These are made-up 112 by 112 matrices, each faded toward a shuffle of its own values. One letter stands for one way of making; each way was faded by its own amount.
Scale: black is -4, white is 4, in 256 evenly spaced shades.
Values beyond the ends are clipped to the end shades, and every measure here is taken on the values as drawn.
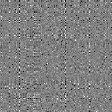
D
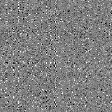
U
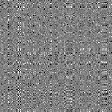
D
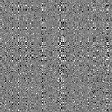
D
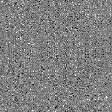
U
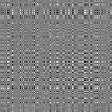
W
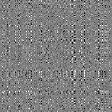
D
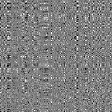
D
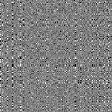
D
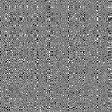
D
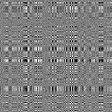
W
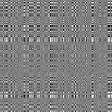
W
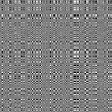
W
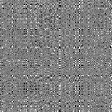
D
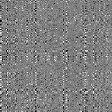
D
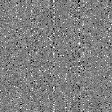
U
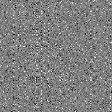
U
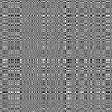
W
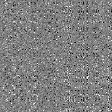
U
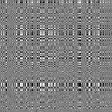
W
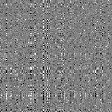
D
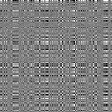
W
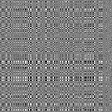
W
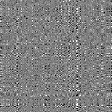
D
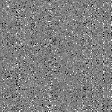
U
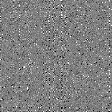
U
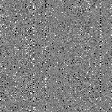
U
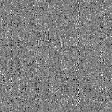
U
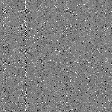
U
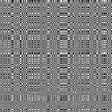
W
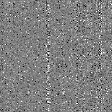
U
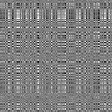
W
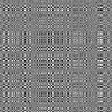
W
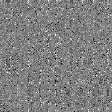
U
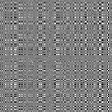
W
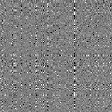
D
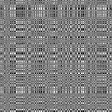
W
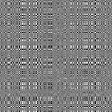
W
